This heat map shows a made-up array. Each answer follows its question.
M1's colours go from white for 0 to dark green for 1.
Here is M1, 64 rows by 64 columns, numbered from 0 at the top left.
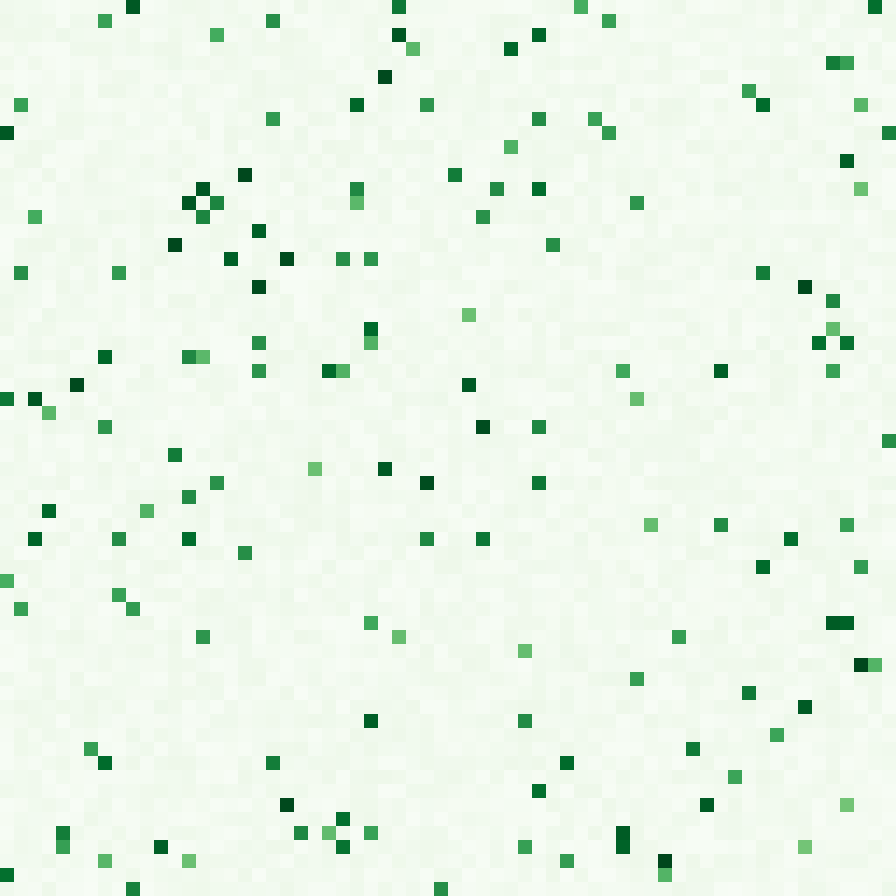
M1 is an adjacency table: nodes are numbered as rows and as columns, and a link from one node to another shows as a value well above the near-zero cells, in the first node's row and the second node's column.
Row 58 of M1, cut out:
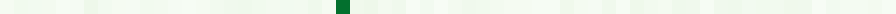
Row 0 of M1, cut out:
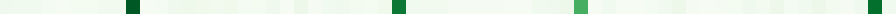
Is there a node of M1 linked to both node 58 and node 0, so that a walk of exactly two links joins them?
no
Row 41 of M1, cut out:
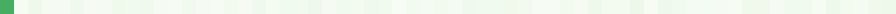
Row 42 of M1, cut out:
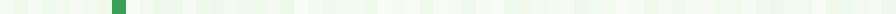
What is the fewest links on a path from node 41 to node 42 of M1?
6
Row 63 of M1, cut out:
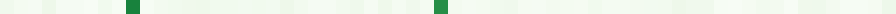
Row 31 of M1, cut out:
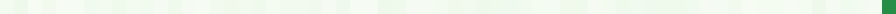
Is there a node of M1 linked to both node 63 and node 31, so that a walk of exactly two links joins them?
no
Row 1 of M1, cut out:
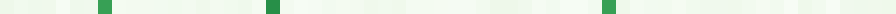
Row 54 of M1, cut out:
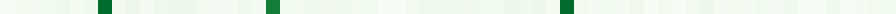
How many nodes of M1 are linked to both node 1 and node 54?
2
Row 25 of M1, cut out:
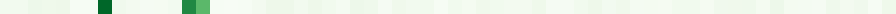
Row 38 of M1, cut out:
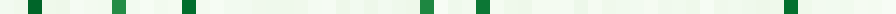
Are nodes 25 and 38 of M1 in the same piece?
yes
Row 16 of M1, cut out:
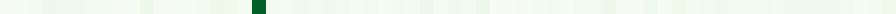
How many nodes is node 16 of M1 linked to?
1
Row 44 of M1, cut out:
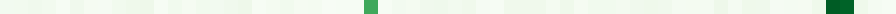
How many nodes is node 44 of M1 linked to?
3
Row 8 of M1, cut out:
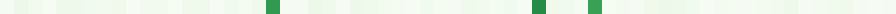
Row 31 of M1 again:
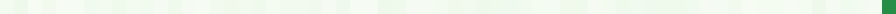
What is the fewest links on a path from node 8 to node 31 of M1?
6
